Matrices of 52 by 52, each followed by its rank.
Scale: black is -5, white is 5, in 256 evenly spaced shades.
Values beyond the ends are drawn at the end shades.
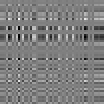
one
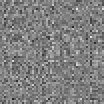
ten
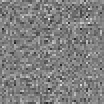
ten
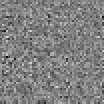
ten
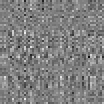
five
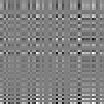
one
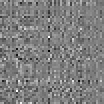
five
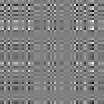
one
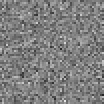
ten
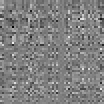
five
